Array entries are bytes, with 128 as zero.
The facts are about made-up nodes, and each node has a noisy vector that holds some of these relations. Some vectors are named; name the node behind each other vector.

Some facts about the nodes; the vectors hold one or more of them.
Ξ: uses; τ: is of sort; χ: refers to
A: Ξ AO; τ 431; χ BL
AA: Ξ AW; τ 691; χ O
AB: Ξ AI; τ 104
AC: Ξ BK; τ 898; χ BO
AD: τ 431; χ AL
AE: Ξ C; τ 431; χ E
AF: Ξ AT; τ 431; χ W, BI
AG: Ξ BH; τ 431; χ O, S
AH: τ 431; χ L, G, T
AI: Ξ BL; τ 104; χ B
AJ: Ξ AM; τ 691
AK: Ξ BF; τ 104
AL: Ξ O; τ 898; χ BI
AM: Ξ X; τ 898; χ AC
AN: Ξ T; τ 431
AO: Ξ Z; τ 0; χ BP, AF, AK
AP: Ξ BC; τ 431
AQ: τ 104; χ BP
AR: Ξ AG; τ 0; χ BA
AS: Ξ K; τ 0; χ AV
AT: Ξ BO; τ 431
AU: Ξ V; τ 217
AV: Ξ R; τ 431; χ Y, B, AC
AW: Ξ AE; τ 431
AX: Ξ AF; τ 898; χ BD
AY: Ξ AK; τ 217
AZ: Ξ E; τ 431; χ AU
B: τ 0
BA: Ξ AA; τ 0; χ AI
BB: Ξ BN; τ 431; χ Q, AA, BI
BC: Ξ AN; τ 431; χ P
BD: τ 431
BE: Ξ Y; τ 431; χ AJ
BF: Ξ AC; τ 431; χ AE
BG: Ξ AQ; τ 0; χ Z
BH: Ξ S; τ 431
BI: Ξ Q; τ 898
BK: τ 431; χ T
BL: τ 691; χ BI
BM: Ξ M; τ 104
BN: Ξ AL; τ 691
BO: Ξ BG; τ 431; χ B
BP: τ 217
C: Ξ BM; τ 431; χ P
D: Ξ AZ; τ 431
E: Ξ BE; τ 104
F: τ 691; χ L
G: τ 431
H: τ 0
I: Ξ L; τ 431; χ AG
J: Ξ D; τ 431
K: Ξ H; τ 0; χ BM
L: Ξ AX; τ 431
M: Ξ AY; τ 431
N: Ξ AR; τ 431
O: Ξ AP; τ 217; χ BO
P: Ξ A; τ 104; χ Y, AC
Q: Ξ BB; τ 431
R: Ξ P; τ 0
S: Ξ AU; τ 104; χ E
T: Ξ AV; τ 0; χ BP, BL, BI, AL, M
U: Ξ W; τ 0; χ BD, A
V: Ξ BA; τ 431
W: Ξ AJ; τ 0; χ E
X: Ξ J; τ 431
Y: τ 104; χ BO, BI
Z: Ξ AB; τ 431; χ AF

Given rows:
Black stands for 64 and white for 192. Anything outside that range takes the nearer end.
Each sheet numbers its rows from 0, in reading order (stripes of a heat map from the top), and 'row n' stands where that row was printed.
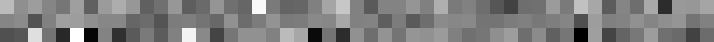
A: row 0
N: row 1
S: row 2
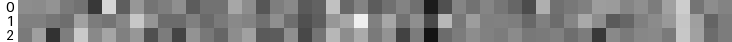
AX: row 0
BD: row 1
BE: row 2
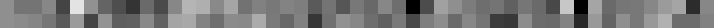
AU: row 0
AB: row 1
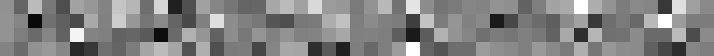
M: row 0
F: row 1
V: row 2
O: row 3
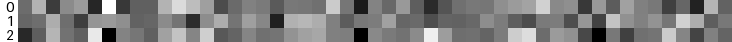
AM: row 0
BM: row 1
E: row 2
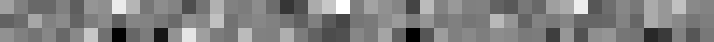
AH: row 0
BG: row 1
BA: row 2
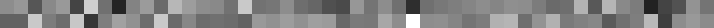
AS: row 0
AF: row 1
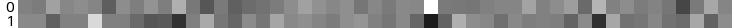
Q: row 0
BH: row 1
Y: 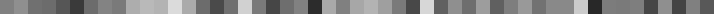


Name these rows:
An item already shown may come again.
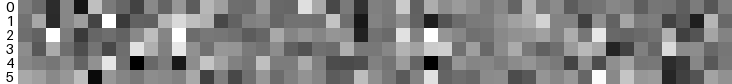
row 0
AA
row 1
AM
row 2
BI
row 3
BP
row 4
BA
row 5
BC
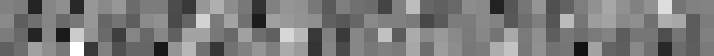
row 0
BN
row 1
AY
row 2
AA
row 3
AG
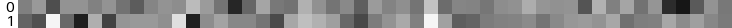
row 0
BO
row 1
AK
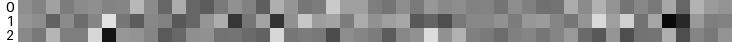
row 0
L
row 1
C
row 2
Z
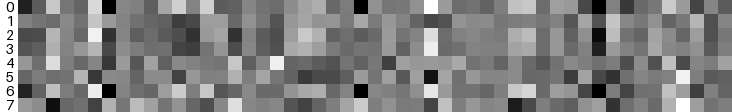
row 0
E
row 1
AW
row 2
AE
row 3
BF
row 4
AO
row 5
H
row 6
E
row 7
F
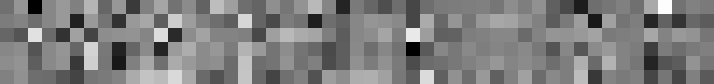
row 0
AJ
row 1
B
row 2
AK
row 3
AR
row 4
AS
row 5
Y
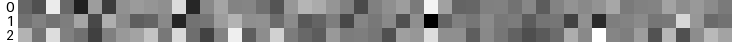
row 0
AK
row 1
K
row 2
T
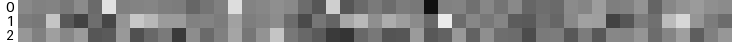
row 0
U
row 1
AQ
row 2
R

